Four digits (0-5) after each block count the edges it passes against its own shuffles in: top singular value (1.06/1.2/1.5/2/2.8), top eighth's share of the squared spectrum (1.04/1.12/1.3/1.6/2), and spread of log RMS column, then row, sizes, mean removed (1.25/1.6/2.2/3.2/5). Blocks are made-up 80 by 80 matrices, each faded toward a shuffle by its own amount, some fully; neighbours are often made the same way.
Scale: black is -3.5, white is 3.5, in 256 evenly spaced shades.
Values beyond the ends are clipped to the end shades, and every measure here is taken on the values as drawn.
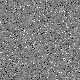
0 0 0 0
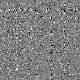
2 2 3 3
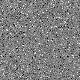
1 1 1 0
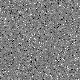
0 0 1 0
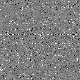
2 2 0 2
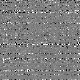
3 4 2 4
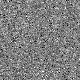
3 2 0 1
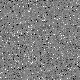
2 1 0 0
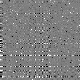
5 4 2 3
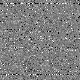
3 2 0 2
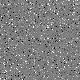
2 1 0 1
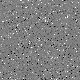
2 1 0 0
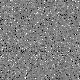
2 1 0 1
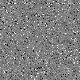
3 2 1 1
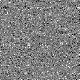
3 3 1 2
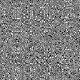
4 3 2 2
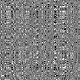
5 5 3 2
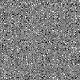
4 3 2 2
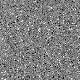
3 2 1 1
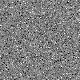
2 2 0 0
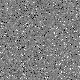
1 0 0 0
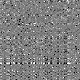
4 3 1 2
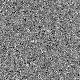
0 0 0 0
